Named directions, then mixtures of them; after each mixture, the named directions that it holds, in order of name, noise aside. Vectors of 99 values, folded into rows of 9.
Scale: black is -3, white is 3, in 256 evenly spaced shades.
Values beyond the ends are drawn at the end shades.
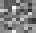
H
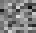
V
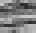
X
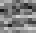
V, X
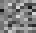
V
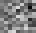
H, V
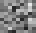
H, V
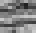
X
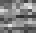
V, X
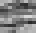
X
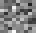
H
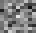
V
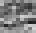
H, X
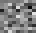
V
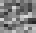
H, X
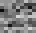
V, X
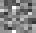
H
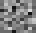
H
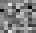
V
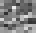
H, X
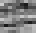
X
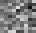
H, V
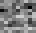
V, X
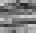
X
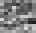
H, X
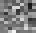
H, V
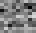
V, X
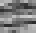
X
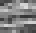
X
